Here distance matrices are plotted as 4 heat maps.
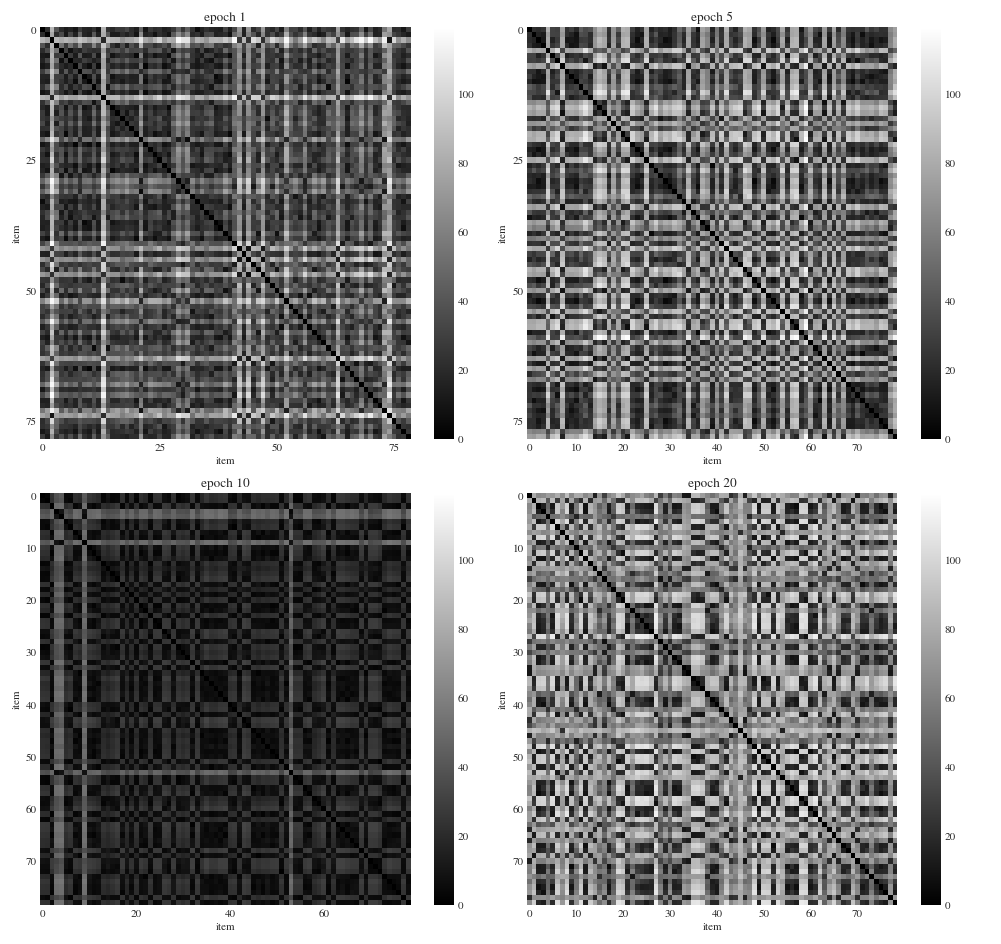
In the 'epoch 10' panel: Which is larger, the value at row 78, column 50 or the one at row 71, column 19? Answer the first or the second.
the second
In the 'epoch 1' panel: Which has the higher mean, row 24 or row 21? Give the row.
21
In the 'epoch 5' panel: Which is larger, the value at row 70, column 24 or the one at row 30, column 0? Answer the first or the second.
the first
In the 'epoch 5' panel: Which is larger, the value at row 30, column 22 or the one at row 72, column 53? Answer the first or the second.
the second
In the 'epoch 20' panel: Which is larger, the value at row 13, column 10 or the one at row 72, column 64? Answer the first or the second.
the second
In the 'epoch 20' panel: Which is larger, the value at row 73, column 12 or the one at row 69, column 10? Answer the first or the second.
the first
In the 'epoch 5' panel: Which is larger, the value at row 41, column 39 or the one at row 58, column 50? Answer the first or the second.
the second
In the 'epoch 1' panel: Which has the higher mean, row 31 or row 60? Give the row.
31
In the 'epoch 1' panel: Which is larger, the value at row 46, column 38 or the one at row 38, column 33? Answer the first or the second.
the first
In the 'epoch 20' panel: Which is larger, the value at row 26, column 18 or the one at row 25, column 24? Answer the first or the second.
the first
